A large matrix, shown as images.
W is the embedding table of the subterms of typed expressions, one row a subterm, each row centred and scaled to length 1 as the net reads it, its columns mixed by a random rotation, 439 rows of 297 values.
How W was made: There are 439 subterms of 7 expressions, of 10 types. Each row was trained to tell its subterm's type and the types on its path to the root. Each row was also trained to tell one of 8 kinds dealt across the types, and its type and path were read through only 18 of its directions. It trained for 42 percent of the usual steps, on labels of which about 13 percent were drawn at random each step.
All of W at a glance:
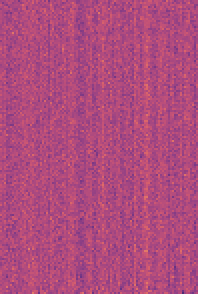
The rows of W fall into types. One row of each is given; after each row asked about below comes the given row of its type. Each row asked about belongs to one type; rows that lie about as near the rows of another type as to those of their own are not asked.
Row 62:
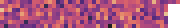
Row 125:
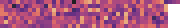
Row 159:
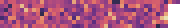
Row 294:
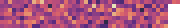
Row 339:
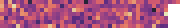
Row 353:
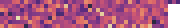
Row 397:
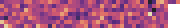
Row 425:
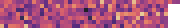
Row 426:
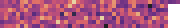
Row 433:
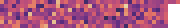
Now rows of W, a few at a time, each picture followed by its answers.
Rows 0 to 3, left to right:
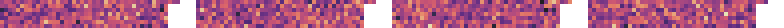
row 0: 159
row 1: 353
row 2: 397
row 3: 425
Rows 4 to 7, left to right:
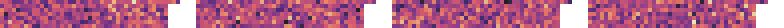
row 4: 425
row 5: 425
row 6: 125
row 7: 397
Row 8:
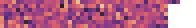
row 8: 433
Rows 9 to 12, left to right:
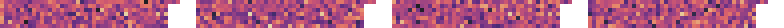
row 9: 433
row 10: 339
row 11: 433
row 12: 353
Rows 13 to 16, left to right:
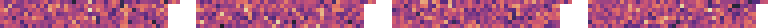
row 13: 62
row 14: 339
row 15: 433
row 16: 62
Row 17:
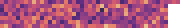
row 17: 294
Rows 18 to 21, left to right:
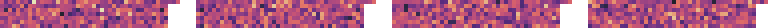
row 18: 125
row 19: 125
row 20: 125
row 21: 426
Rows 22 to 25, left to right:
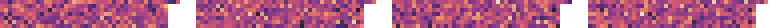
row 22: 339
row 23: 159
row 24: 425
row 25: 125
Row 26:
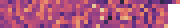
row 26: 62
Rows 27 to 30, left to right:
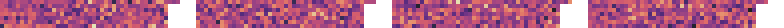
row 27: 125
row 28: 294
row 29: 125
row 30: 426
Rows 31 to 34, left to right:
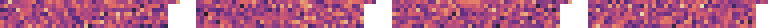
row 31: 397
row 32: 353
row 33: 397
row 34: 353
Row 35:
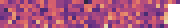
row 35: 159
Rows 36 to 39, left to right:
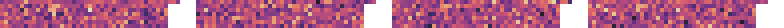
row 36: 159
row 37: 353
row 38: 425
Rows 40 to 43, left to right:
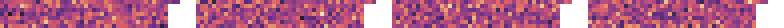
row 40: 353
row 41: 433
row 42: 433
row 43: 433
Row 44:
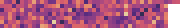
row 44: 433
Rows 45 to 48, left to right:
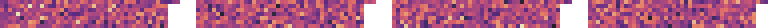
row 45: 353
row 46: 125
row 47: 433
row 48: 426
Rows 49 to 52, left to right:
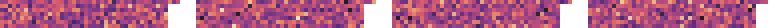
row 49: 397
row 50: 397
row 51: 339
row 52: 425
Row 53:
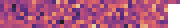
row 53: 125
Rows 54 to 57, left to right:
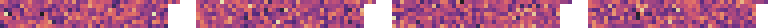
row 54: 159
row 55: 426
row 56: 353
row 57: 159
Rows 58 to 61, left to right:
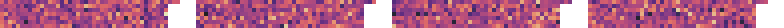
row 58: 159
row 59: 353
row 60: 353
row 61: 397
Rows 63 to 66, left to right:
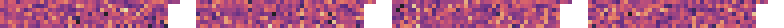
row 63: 433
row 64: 339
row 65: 425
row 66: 397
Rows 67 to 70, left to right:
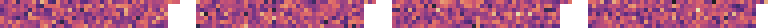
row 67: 433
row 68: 159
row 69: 397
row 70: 426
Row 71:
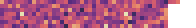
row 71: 62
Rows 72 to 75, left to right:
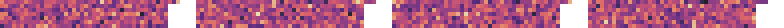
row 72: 397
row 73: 433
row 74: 294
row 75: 294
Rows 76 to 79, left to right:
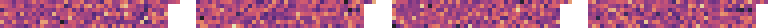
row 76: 159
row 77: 397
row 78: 433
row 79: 426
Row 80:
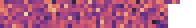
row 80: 339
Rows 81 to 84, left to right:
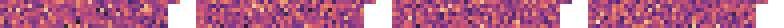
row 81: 433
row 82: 397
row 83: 125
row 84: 62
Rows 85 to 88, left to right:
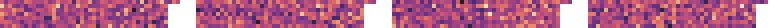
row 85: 433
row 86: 159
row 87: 353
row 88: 125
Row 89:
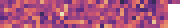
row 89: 294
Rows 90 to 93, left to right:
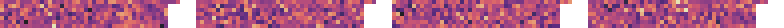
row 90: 339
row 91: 159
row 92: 159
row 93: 125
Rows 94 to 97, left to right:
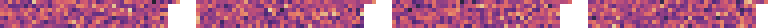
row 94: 294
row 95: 397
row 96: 294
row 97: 397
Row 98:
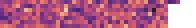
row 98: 294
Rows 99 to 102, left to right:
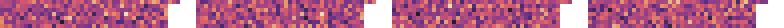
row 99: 159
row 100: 62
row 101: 353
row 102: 125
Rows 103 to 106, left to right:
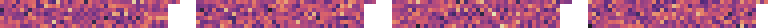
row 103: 433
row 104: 125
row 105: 397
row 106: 159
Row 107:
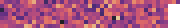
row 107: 425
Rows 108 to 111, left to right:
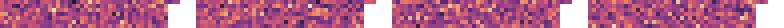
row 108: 125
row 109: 294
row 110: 294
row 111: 426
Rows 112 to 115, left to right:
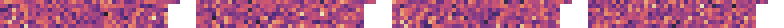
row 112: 426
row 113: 339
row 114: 433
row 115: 353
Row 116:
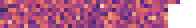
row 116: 426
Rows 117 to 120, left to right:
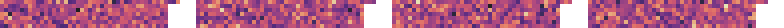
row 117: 125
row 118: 159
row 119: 426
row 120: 339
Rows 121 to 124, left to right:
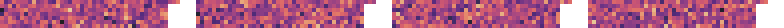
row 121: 62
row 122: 353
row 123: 159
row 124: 397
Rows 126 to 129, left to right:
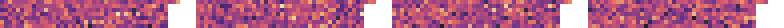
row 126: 397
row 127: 159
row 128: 397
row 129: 426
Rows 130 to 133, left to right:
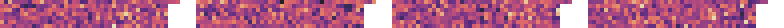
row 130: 294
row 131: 426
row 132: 425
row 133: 62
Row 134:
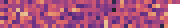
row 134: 397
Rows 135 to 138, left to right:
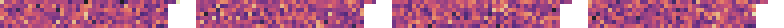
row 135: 62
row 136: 159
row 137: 426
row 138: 339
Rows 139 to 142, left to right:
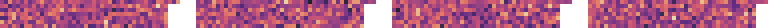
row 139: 397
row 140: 125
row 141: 397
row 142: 426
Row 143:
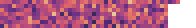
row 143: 339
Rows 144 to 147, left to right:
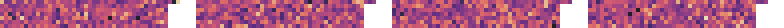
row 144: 62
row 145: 433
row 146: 353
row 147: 425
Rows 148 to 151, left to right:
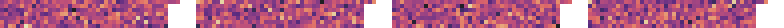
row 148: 294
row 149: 426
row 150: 294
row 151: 62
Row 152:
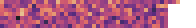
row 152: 339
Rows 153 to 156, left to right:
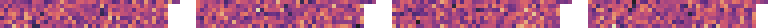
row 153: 425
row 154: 339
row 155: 353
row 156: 425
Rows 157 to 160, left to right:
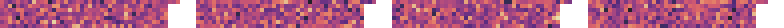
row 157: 62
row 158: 125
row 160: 159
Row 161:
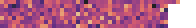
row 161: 433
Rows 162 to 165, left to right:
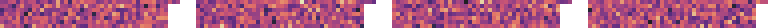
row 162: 353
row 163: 425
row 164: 125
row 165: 159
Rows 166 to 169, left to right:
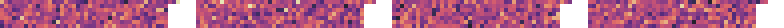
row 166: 62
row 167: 426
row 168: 159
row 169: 62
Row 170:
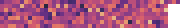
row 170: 353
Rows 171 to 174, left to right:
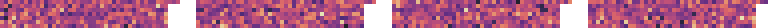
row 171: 397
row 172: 294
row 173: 426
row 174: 426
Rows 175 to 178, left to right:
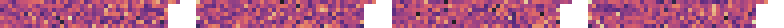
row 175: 159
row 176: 433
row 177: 425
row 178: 433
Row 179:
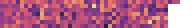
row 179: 426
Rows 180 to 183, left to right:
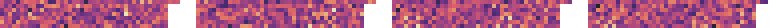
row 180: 433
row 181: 294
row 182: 425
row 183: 425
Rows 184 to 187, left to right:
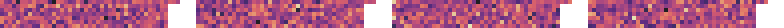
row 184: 433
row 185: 294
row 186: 433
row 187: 125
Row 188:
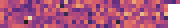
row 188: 125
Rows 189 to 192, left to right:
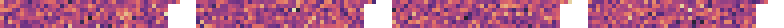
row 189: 62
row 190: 425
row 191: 397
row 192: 62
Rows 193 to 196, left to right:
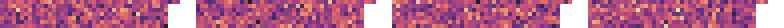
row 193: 339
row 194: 425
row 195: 426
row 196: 62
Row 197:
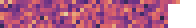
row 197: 294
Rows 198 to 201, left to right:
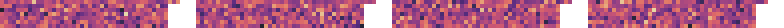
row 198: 397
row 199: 433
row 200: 353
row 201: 62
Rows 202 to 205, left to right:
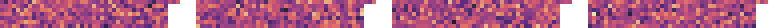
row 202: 397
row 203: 425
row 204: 125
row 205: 159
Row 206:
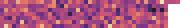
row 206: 426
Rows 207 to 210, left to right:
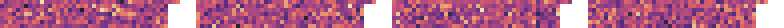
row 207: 294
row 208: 125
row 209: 159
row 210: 397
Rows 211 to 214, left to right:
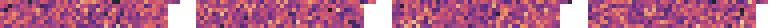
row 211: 125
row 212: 339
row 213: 425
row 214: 294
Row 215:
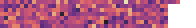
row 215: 125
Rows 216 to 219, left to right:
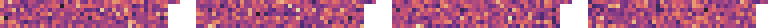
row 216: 433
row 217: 125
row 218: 425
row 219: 353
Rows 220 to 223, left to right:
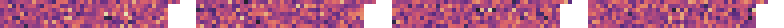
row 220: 62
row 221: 294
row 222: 425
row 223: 425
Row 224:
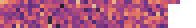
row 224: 426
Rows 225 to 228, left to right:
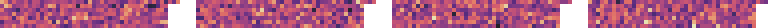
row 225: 62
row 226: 294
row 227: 426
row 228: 62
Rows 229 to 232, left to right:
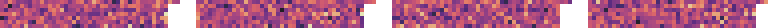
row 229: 159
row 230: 397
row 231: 159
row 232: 294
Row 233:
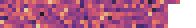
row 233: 397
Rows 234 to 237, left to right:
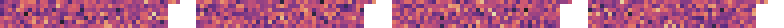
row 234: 353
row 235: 426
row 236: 397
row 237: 397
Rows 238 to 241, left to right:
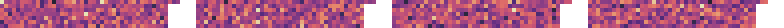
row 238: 425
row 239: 62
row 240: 425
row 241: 294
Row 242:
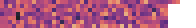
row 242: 339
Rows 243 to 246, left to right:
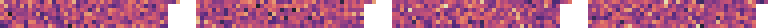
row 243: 339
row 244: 433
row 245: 62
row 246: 433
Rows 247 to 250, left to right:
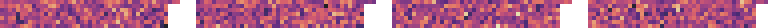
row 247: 339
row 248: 353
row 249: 294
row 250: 159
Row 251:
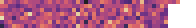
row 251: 433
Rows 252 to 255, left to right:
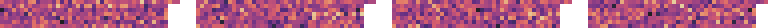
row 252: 159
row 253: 425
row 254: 426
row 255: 125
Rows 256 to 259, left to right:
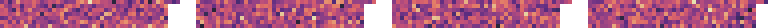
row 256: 125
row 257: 425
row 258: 426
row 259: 425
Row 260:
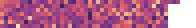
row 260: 125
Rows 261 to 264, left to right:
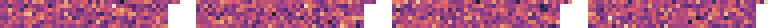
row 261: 294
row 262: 426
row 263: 426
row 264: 397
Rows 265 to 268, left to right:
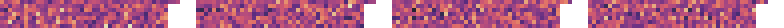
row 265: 62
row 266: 125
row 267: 159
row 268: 425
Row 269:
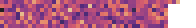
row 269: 397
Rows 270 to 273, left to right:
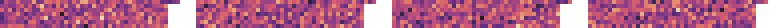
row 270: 353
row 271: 125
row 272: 62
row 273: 397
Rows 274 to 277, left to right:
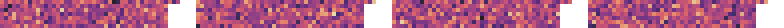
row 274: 125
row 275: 397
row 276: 62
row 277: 159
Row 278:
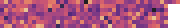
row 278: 426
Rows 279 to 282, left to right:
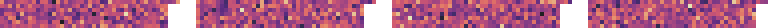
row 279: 339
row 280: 125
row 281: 426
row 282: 294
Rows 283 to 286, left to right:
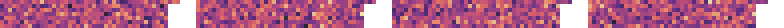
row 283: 294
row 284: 62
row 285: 353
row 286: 339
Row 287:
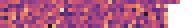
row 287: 397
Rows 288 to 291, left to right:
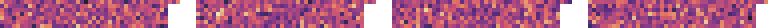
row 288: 433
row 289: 397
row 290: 425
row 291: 425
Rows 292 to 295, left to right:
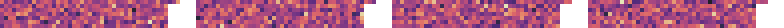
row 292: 339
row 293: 159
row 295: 294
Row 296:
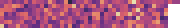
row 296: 425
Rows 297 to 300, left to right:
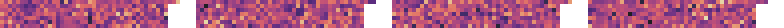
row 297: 125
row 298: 425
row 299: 397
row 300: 425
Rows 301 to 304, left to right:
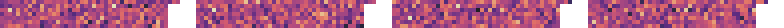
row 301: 353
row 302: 339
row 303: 425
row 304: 425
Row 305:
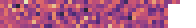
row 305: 426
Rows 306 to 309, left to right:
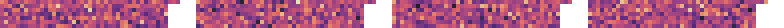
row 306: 159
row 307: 425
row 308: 433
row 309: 397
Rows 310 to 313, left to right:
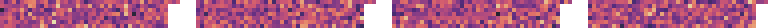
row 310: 433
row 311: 353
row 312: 353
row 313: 294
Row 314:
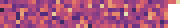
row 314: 397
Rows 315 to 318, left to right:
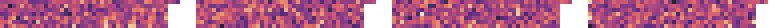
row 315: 353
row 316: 397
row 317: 433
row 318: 433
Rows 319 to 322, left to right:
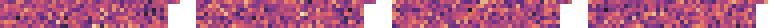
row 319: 62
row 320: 159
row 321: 125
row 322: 294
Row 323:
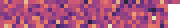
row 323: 426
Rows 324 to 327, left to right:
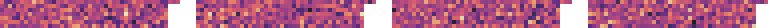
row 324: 62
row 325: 397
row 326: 159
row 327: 125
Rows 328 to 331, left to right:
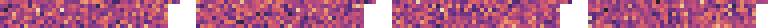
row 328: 125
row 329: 339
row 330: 353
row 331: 353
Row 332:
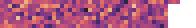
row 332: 426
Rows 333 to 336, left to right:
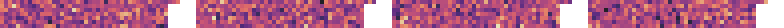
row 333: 339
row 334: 426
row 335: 353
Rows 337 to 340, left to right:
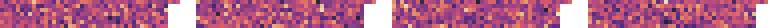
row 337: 125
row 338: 433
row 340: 433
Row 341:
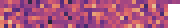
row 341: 353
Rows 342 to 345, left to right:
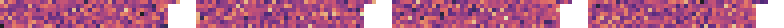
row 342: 339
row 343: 397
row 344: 353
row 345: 125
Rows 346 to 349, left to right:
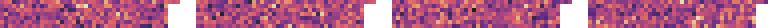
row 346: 159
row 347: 125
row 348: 62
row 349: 353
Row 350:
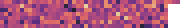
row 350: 159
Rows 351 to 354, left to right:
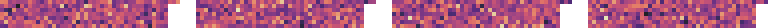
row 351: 159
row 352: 353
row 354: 426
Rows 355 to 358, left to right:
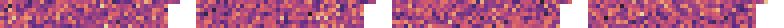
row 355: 294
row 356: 62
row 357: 62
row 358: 339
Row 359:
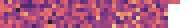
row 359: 294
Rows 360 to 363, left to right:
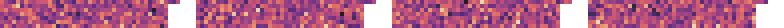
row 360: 339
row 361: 62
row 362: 125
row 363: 353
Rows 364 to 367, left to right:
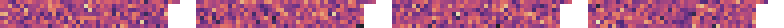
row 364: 159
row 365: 339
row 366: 426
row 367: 433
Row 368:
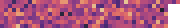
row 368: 125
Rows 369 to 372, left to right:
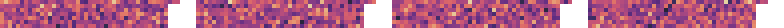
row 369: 426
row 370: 294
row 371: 433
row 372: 353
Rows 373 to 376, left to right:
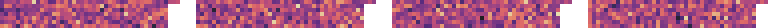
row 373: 294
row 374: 294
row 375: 425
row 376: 294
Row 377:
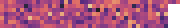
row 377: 433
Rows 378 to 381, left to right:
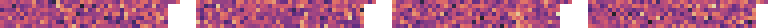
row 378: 125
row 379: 433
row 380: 62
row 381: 159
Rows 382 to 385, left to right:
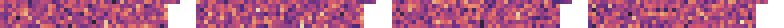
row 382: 339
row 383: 62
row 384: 62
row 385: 425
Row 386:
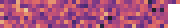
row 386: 397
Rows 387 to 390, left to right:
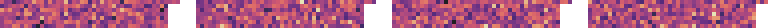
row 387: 425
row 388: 425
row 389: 425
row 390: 62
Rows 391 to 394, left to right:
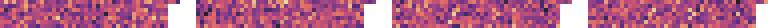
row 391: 426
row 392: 353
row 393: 62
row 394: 62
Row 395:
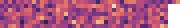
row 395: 294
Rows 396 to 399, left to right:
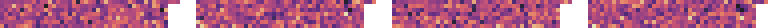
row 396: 425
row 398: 353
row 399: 426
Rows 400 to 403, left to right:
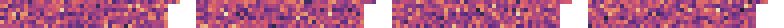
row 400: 397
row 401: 159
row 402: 397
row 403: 339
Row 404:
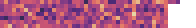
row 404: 159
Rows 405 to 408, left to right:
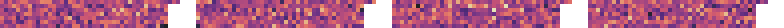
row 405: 339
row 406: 433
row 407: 433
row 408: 426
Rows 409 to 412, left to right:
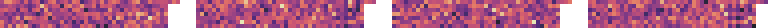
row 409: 426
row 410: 159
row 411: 159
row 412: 159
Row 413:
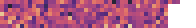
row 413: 125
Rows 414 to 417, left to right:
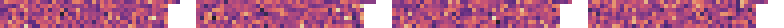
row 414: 426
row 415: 339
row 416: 125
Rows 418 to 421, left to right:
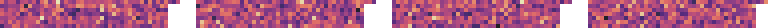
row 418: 433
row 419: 425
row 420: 426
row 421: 339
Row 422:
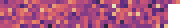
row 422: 397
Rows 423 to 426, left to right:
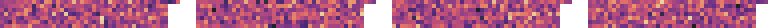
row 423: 339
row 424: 159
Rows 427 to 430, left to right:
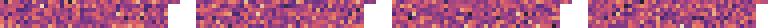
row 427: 353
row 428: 425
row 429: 339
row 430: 433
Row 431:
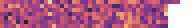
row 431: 339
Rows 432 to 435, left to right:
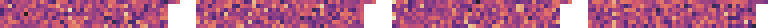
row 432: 62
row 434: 433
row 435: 426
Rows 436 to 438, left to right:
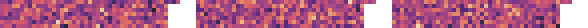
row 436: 62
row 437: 159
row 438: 294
